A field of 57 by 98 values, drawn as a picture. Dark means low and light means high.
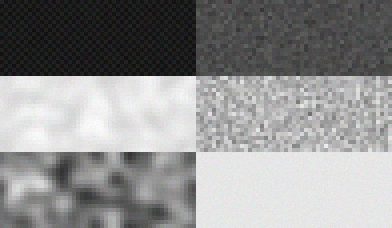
It is made of 3 by 2 panels. Panel 1,1: very low, checkered, faint in contrast. Panel 1,2: low, fine-grained, faint in contrast. Panel 2,1: very high, blotchy, faint in contrast. Panel 2,2: high, fine-grained. Panel 3,1: middling, blotchy, strong in contrast. Panel 3,2: very high, flat.
